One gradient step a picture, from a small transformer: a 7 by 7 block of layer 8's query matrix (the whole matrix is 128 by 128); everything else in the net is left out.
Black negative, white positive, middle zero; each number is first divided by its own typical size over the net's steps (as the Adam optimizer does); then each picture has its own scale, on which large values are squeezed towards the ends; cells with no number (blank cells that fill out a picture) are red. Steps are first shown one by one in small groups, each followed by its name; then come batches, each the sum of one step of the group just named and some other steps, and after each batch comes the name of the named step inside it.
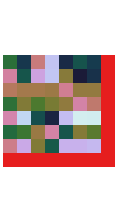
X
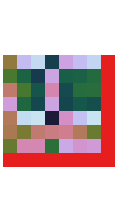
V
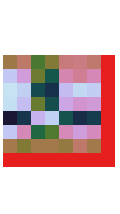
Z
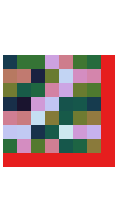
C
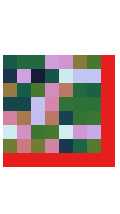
C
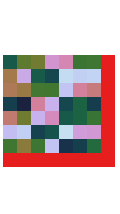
C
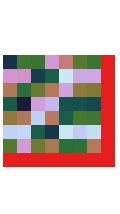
C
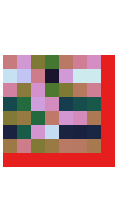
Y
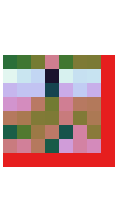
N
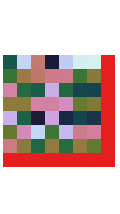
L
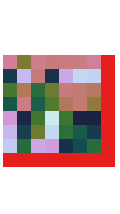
L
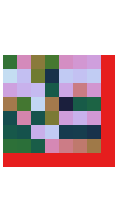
Y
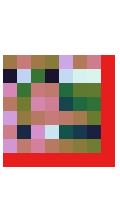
Y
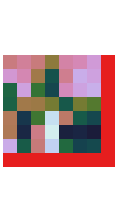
Y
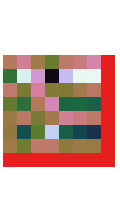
Y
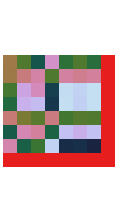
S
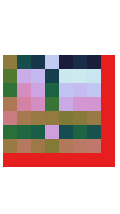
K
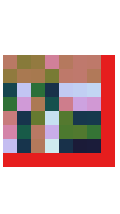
S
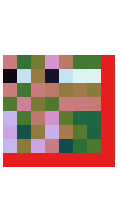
S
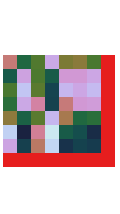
S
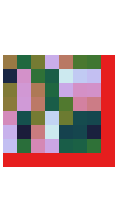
K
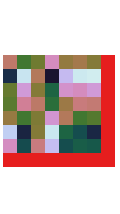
S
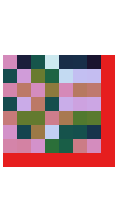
K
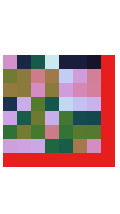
K
